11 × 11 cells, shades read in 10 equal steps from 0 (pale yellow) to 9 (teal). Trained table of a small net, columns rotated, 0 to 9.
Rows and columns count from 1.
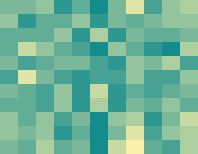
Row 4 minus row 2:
2 -6 -2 0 3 1 -1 0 3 5 -1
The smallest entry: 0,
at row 11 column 8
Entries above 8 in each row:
1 0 0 2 0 0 0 0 1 1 1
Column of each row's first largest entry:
6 2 5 6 7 5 5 5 6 6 6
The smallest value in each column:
4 1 3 4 4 2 2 0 5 3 2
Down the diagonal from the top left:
5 8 6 6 5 7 8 5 8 4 3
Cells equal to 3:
9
